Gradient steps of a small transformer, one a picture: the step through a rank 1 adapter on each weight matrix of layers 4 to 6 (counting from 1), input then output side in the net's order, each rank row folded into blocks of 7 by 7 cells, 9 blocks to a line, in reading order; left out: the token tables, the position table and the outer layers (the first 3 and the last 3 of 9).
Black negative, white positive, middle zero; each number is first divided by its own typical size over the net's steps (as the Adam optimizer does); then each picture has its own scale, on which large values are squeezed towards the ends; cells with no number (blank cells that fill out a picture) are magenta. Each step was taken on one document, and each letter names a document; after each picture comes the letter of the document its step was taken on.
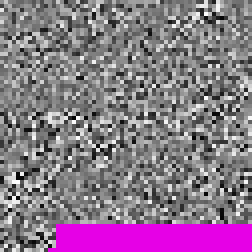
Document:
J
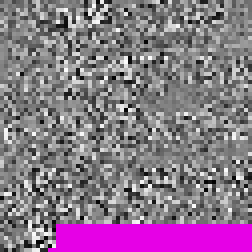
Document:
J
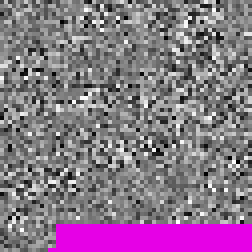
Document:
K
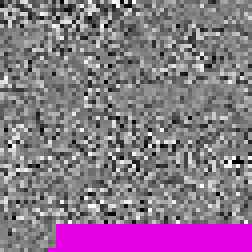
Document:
K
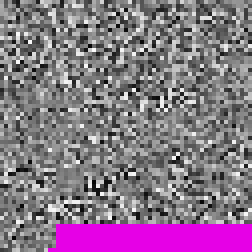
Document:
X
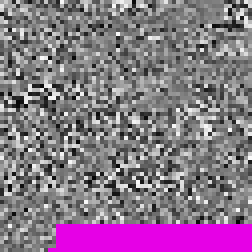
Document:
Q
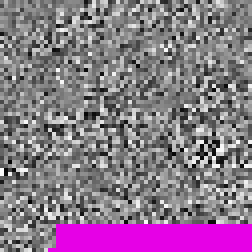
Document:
J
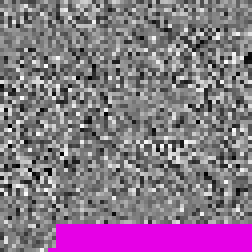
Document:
K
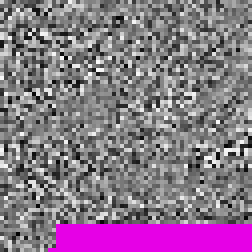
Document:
X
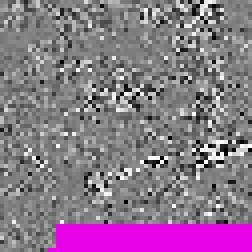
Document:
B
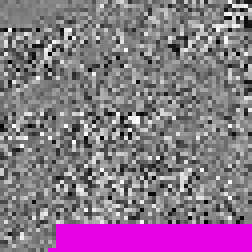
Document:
Q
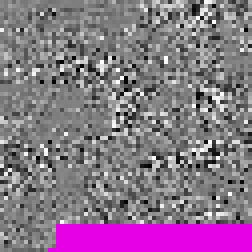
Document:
B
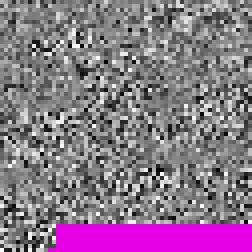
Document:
J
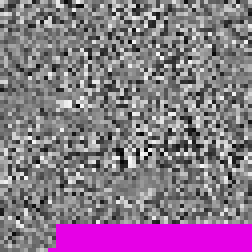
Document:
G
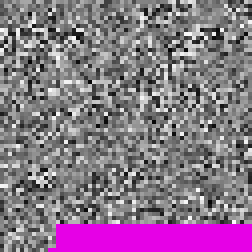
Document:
X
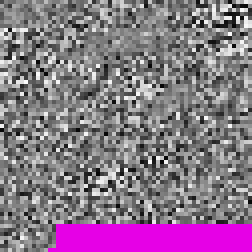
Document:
Q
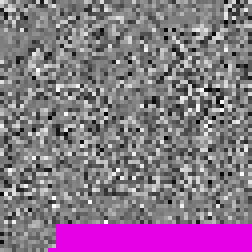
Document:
K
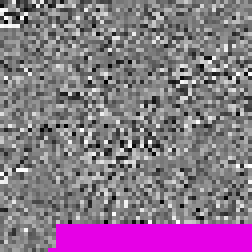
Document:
K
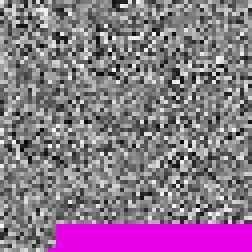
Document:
G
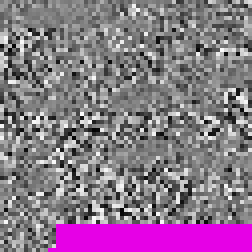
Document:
Q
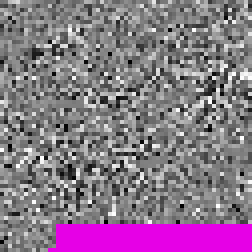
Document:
K
